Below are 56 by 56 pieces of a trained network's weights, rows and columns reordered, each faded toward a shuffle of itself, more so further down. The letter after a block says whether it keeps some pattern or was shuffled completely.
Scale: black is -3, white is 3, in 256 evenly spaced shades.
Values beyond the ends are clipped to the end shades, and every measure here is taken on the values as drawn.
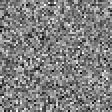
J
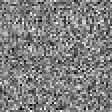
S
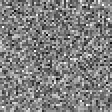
J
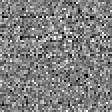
S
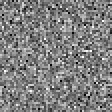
J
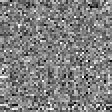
S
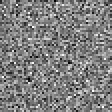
S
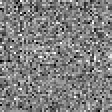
S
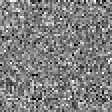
S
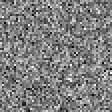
J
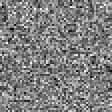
S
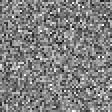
J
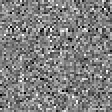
S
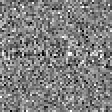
S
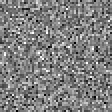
J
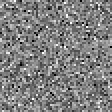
J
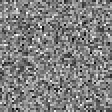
J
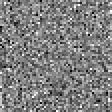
S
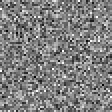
J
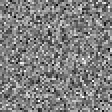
S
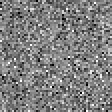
J
